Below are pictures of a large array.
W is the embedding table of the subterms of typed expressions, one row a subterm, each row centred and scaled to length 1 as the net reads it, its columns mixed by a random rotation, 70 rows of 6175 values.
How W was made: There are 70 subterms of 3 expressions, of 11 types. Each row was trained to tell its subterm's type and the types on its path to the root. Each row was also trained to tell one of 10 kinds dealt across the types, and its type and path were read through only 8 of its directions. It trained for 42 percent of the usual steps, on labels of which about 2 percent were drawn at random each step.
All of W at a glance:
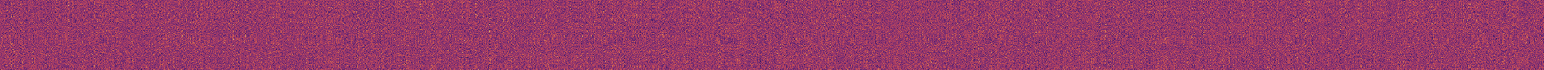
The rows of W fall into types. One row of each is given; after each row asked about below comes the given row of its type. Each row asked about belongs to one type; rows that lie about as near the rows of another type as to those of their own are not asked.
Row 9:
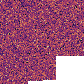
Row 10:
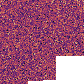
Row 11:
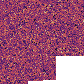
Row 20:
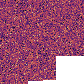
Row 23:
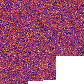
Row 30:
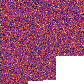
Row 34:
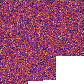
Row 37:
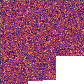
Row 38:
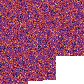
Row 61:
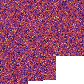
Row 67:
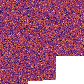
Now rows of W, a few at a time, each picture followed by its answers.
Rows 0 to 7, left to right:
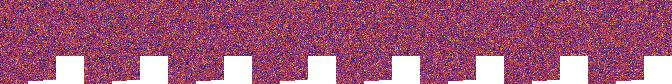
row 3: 10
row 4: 67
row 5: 20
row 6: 10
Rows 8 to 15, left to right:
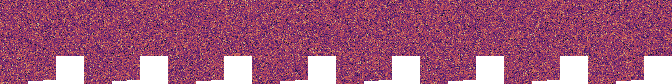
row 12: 11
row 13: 37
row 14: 10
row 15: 67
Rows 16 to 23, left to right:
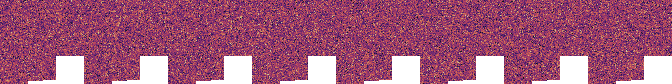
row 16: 67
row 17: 61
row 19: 20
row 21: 37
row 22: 38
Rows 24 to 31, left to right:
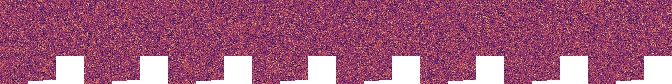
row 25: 67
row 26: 34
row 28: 11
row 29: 23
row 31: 30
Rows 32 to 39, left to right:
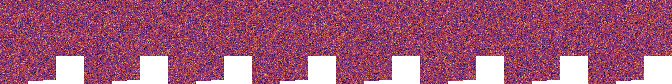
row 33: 61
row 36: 30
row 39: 38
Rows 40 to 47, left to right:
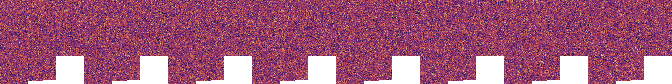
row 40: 23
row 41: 61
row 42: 38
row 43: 61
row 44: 23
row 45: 30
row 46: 37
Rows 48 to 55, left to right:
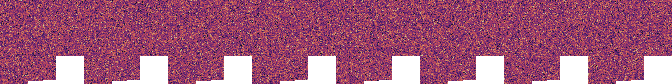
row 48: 30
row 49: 11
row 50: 10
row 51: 67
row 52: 61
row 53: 30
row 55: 23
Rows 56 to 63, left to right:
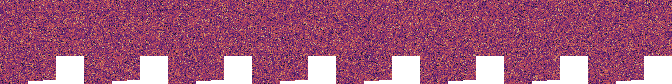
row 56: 61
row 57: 34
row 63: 30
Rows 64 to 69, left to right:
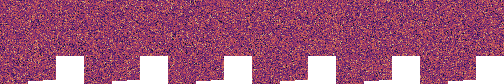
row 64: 23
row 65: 10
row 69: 37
